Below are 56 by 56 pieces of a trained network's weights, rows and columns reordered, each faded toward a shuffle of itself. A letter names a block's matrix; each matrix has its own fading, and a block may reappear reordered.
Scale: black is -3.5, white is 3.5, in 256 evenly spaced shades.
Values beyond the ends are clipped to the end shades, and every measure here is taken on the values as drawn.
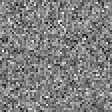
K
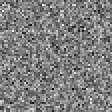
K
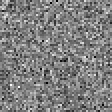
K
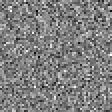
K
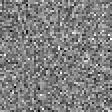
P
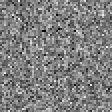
P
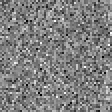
P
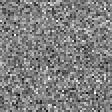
K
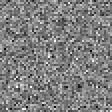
K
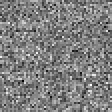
K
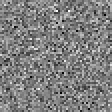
K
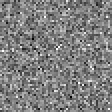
P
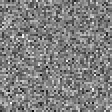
K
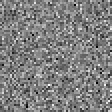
K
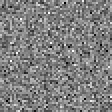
P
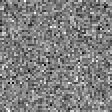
P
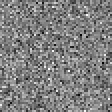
P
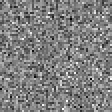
P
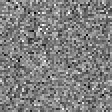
P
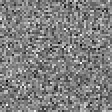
K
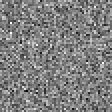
K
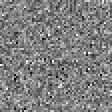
P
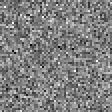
K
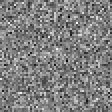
K
